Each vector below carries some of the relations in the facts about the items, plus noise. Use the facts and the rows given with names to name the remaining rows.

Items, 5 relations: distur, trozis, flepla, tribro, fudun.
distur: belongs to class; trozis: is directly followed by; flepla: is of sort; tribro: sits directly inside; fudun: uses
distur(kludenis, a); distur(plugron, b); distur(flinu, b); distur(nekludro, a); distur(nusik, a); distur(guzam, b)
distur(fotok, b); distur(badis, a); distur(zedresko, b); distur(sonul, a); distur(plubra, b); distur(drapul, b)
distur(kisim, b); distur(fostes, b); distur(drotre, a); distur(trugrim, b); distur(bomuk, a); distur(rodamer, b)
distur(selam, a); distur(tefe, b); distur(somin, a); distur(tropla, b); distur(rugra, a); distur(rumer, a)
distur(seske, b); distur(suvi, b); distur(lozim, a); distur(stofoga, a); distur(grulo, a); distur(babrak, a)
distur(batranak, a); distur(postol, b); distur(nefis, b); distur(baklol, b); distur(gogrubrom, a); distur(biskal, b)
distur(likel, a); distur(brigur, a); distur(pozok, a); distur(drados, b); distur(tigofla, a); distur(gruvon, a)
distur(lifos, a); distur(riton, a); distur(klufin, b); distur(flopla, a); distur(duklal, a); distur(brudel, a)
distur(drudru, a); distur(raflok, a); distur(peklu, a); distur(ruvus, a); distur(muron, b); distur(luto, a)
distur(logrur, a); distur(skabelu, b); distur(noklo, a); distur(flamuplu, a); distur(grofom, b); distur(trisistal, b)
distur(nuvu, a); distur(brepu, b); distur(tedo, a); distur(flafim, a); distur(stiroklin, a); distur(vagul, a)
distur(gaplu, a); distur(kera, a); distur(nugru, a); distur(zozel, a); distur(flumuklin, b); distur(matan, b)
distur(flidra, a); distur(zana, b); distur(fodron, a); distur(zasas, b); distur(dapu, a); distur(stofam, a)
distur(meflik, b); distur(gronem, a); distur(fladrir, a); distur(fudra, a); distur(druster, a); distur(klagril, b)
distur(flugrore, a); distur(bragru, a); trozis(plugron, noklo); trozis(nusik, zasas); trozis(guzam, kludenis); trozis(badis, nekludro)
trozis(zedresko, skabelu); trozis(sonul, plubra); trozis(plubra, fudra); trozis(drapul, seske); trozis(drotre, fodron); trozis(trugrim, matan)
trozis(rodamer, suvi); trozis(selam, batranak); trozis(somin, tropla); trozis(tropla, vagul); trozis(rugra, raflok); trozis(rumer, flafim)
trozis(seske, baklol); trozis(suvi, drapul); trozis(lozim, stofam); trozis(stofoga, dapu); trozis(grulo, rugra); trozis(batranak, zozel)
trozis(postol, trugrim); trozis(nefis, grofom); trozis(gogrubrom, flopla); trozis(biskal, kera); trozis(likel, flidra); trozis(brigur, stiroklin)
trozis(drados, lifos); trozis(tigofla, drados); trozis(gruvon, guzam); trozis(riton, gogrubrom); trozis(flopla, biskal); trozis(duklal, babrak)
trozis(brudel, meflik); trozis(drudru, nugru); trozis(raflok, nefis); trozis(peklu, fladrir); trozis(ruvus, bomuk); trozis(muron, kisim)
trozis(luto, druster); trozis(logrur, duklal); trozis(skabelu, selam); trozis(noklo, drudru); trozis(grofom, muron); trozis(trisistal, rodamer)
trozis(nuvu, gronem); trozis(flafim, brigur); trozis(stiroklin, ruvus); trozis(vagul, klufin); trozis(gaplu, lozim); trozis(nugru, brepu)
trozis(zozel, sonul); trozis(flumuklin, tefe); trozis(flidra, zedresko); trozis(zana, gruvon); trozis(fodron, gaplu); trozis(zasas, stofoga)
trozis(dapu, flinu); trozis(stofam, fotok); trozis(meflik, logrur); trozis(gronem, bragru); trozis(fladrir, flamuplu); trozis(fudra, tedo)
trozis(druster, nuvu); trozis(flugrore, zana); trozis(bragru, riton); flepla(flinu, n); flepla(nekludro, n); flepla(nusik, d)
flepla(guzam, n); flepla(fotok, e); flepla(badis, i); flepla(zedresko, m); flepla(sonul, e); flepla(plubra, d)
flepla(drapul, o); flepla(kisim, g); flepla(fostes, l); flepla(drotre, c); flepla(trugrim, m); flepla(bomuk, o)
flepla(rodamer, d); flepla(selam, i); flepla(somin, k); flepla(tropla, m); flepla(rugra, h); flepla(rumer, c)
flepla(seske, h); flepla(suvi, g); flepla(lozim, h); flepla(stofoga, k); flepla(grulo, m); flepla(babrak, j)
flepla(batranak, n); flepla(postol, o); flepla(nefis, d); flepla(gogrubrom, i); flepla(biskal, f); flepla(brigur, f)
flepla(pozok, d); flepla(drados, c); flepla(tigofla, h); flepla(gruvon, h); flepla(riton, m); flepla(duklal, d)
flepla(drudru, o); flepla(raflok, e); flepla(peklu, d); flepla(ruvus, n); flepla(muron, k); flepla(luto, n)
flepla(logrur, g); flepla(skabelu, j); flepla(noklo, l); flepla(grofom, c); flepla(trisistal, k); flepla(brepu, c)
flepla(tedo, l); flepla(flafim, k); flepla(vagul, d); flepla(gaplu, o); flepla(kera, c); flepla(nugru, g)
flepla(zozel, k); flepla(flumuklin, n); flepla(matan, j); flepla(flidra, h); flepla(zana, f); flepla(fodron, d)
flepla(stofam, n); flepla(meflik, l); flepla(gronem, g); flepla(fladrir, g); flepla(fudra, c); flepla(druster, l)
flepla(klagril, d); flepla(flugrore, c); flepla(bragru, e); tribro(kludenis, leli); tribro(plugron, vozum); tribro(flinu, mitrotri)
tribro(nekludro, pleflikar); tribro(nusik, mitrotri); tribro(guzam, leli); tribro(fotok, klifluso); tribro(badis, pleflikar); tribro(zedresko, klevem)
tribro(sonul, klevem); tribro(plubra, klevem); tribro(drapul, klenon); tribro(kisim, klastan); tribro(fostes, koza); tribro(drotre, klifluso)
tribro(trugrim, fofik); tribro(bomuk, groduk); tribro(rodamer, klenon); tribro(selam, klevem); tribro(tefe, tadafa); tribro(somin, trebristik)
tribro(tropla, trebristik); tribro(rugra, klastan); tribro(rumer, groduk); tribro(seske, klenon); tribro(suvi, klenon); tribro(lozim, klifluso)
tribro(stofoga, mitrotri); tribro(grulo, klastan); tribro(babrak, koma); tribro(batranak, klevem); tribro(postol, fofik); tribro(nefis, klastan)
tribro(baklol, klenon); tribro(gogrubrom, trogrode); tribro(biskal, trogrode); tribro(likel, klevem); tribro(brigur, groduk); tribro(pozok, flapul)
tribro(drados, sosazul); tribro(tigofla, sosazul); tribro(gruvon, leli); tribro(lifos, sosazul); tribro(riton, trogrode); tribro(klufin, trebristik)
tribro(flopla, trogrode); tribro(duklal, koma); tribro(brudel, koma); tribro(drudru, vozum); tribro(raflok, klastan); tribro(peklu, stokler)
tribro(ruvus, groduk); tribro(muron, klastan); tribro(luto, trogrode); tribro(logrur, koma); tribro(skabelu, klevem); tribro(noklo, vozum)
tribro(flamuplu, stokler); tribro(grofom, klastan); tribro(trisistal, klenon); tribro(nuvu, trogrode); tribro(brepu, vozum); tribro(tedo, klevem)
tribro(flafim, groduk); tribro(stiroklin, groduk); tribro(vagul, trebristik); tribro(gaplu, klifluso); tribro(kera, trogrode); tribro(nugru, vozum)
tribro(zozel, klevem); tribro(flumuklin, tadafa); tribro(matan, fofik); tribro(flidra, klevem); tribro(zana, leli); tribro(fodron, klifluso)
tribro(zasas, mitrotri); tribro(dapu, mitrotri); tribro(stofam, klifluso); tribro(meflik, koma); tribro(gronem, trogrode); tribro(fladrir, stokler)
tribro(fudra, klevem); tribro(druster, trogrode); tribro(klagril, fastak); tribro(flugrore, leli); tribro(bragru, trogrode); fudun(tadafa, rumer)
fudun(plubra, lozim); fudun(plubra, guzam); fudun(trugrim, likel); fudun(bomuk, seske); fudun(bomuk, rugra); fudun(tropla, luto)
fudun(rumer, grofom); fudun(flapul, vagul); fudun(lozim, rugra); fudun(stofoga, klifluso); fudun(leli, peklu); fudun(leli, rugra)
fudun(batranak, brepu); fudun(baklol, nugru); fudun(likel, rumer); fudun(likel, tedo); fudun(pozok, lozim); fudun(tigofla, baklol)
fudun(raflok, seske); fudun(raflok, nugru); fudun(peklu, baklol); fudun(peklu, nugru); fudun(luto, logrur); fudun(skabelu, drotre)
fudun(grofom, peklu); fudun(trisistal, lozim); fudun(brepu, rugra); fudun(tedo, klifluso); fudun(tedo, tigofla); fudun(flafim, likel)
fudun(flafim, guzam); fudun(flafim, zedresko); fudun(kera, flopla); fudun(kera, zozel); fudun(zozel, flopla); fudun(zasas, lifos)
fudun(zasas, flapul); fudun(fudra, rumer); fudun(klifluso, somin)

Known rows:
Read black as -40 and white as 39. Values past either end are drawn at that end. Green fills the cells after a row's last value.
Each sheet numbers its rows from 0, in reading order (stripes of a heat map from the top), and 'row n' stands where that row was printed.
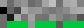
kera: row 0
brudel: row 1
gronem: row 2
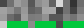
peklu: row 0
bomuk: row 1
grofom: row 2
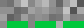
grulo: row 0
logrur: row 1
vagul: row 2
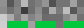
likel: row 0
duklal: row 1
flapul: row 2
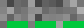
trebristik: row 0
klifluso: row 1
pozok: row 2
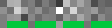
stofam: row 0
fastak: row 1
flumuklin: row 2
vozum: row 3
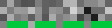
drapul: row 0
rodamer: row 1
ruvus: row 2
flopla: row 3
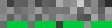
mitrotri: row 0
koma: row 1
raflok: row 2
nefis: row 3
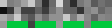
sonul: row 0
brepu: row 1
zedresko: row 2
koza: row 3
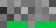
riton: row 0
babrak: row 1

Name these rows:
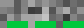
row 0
fostes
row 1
zozel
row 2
trogrode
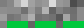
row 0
badis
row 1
rugra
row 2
klufin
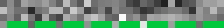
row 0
plugron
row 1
gogrubrom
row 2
flinu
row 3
selam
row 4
skabelu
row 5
plubra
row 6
klevem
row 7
stofoga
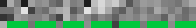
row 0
biskal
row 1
kludenis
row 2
zasas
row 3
luto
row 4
seske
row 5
nugru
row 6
noklo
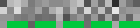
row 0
nekludro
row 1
nuvu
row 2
somin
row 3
trisistal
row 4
zana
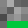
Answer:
muron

